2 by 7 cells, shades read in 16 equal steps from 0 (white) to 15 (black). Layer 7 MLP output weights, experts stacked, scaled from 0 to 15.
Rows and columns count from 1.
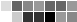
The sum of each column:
2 12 19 18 24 15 13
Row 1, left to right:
2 9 7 6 9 9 6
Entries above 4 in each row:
6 5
